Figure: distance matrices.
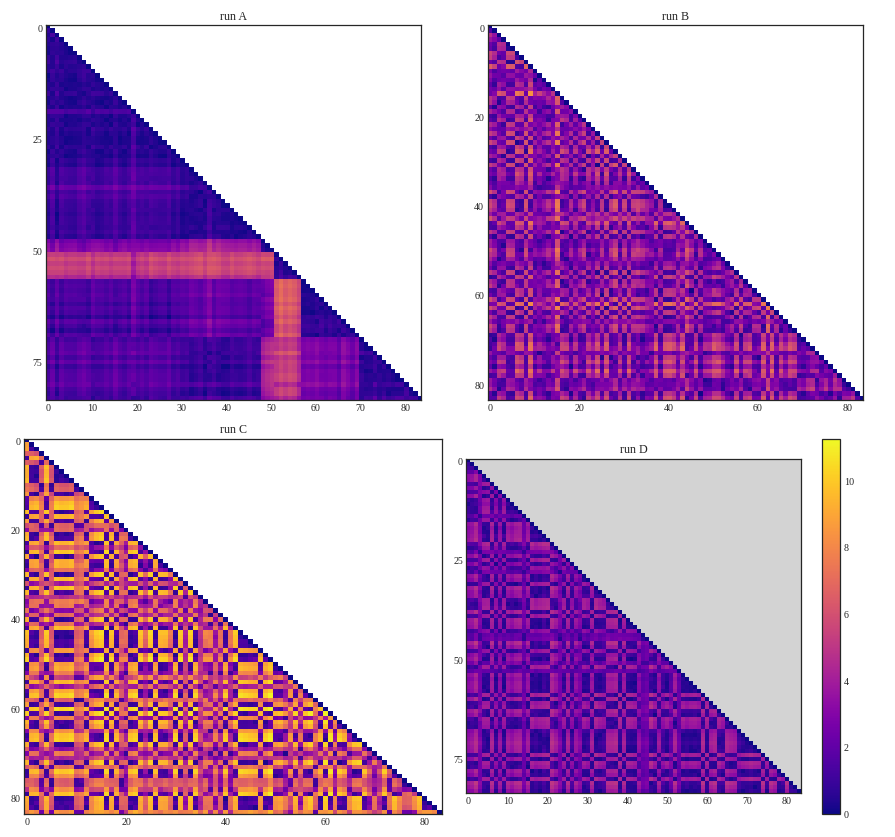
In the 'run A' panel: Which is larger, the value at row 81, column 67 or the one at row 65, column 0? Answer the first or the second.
the first
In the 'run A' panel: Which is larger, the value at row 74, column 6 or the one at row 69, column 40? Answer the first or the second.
the second
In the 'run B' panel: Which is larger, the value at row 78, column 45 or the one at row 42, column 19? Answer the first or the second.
the second
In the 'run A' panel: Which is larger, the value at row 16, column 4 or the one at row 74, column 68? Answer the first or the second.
the second
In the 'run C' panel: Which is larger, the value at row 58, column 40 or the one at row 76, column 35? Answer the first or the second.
the first
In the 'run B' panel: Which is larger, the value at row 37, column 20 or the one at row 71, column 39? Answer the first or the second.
the second
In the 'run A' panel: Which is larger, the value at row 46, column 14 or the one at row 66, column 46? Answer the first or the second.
the second
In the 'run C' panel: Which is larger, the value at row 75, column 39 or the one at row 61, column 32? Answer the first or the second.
the second
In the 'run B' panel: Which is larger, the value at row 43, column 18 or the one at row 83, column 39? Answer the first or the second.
the second
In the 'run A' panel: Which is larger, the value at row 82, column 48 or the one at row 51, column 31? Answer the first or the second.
the second
